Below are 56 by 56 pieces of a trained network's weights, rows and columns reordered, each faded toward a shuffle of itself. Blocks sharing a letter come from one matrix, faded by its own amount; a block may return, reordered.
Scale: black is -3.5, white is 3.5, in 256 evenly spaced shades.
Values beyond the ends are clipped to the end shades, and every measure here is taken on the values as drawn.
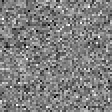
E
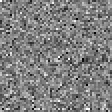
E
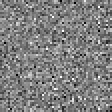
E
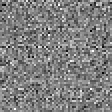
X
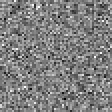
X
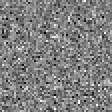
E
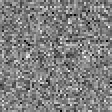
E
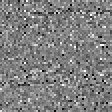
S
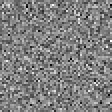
E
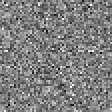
X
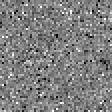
S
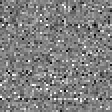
S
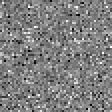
S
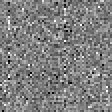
X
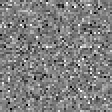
S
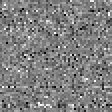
S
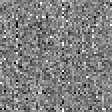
X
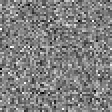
X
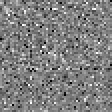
S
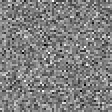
X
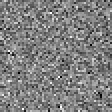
E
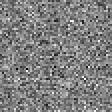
X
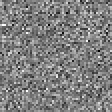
X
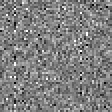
X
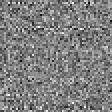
X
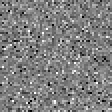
S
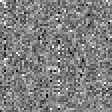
X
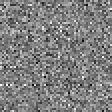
X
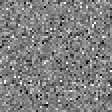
S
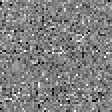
S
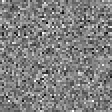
E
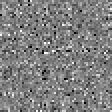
S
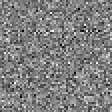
E
